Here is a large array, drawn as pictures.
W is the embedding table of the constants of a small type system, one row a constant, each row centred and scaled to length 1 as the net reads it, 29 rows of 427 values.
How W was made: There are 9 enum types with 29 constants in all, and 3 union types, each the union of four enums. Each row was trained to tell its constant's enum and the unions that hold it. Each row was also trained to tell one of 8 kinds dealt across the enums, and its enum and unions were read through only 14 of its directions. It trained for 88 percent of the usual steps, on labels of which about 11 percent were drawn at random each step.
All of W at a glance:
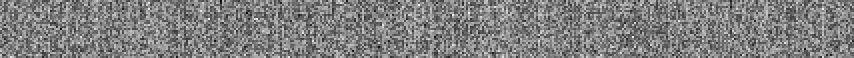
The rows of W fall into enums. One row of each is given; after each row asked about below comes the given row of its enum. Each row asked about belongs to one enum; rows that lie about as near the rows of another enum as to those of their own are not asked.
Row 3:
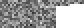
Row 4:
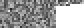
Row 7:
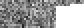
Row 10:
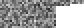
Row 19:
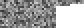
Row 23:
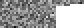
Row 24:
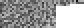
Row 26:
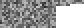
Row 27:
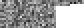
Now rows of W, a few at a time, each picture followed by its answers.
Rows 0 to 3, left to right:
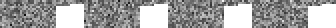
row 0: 26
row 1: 4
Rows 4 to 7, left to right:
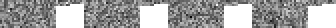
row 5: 27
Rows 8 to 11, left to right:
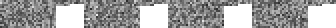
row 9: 27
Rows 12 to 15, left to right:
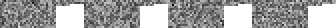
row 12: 24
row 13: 10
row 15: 7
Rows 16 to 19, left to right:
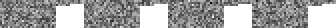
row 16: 7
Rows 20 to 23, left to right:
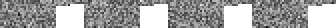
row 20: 23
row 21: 3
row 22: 23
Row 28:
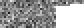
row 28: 19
